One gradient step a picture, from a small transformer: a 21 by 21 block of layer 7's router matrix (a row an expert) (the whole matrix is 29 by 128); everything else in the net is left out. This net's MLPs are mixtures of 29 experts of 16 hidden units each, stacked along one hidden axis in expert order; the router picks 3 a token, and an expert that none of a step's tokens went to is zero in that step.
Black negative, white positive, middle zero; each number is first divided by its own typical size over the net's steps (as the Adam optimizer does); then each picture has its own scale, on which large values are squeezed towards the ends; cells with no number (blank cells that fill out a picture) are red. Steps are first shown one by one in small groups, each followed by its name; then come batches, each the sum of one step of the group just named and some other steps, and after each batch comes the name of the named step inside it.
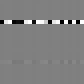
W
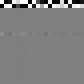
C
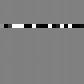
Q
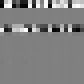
Q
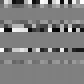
Q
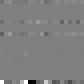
W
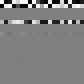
C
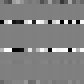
W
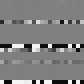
W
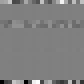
Q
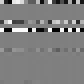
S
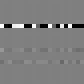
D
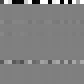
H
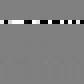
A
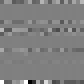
H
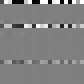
H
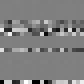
D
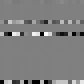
A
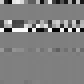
S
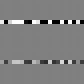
A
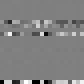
D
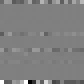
H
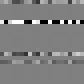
A
